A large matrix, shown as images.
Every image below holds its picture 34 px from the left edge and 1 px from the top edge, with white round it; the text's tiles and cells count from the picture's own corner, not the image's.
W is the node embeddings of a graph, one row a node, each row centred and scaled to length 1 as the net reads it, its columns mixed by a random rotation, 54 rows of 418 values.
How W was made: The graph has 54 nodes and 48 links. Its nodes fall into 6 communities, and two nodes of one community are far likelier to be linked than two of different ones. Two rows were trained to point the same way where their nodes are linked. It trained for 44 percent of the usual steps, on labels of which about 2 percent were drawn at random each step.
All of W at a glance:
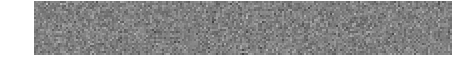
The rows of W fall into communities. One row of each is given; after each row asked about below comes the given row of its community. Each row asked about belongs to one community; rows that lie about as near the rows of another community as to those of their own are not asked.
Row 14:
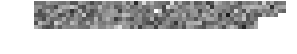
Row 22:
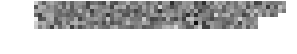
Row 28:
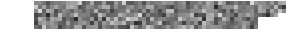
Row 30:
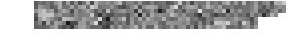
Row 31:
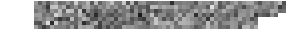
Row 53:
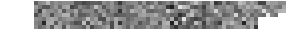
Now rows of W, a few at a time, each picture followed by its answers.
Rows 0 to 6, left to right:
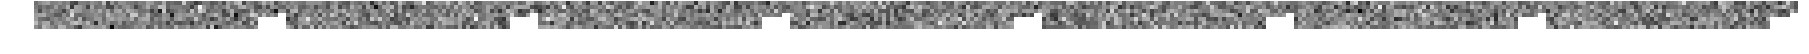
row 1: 28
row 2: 30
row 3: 31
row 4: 28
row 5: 14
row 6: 28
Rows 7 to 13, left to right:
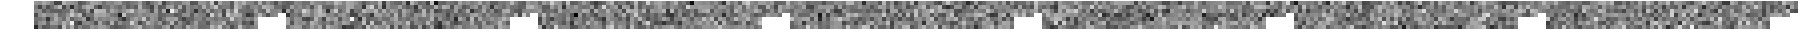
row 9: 30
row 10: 14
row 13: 22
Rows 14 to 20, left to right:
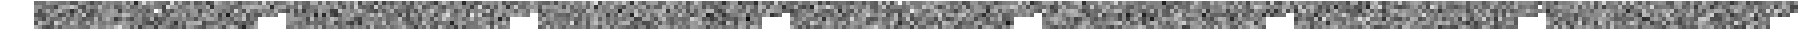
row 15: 14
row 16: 53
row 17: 14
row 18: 30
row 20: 53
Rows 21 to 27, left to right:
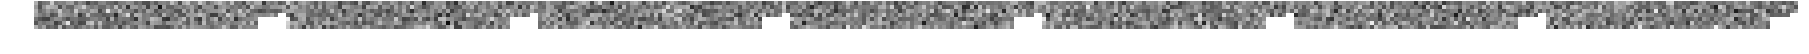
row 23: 14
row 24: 14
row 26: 30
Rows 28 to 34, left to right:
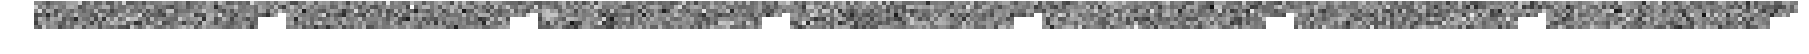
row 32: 28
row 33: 31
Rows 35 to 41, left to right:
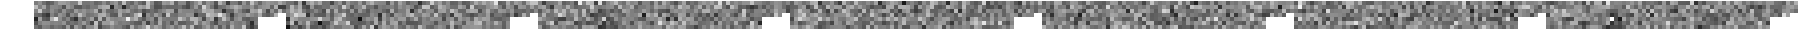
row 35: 28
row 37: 31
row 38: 30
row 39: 30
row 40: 53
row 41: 30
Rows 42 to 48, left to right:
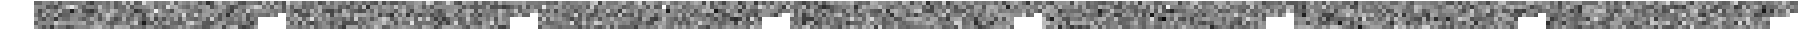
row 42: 14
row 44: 53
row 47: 30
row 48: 22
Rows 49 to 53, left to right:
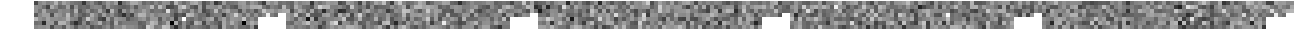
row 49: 53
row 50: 14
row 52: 31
